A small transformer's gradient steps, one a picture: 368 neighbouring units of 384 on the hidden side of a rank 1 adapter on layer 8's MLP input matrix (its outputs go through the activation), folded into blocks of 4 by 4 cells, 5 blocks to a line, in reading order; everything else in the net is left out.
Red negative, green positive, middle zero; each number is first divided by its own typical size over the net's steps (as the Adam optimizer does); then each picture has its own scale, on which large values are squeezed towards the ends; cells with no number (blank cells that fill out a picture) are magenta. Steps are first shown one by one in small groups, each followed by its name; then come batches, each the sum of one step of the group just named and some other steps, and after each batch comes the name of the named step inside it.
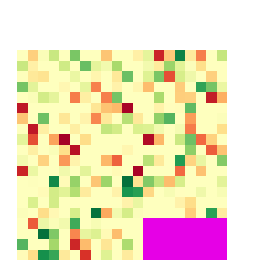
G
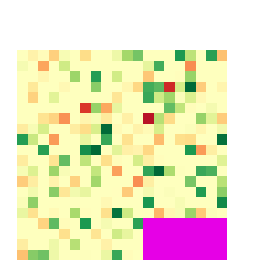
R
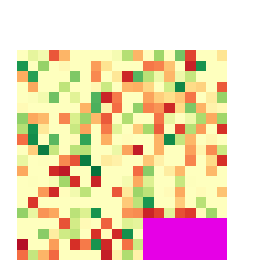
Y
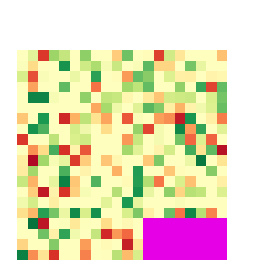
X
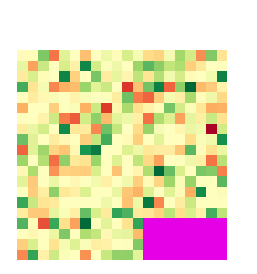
R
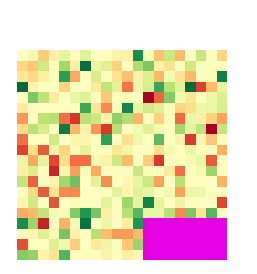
X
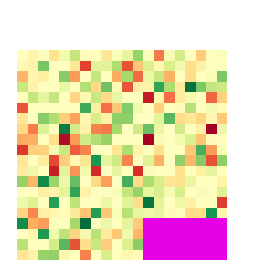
G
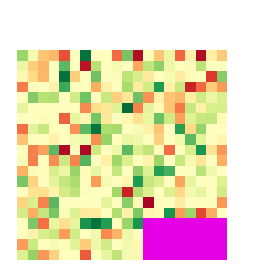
X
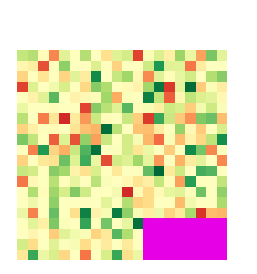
R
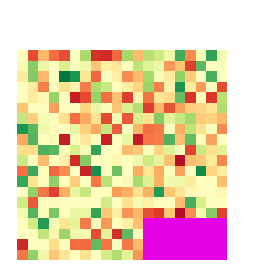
Y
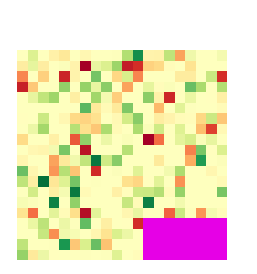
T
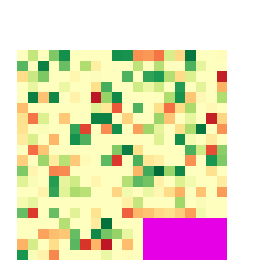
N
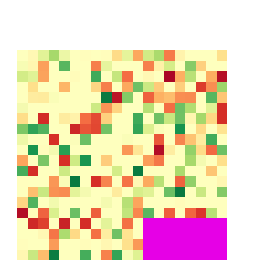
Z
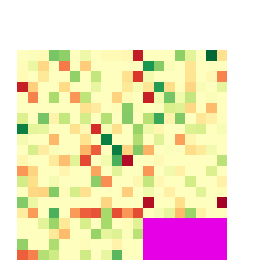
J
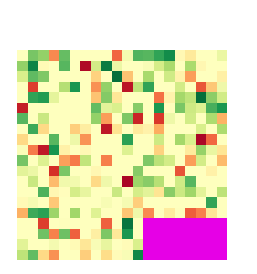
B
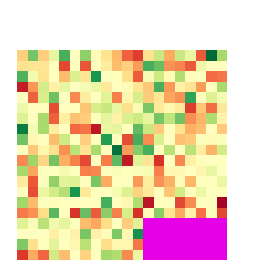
J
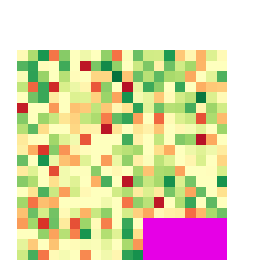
B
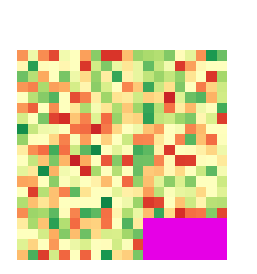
B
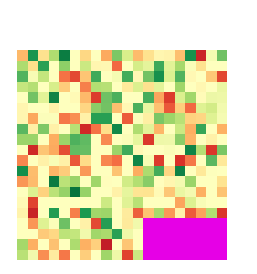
N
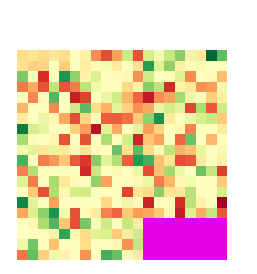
J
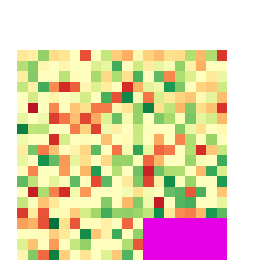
Z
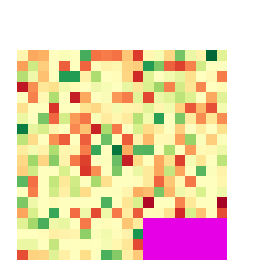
J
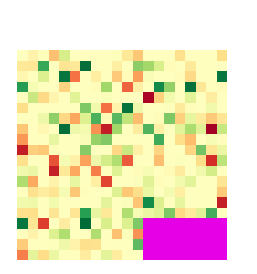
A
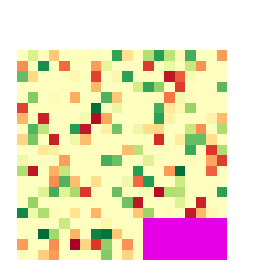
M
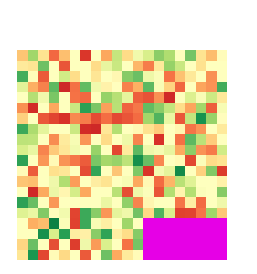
M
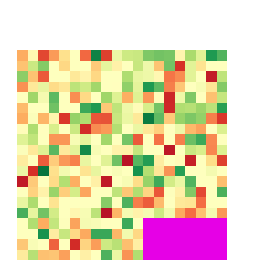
M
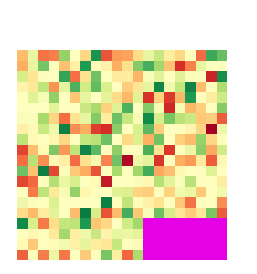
A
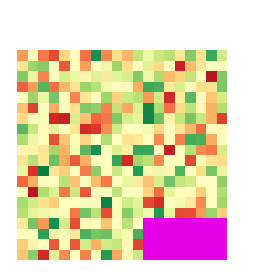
M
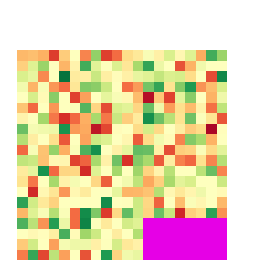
A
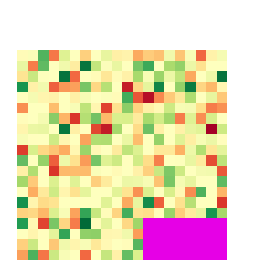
A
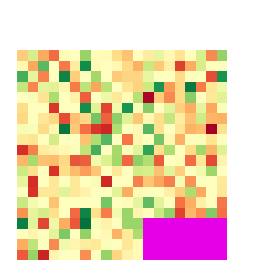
A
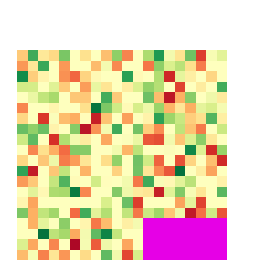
M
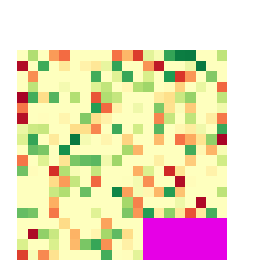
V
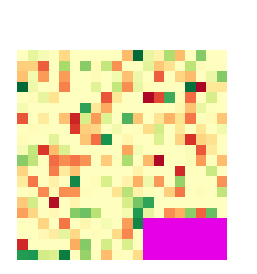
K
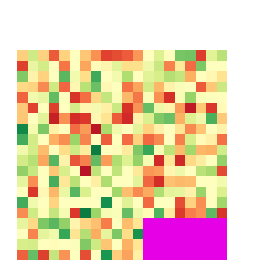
V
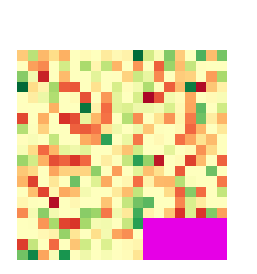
K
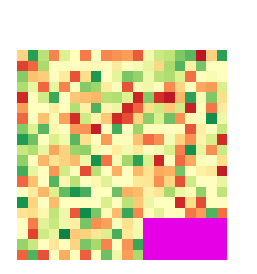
V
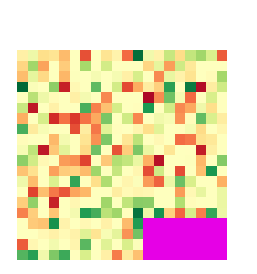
K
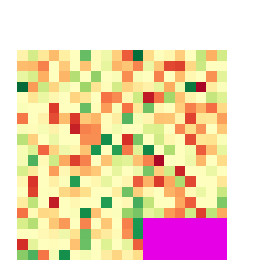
K
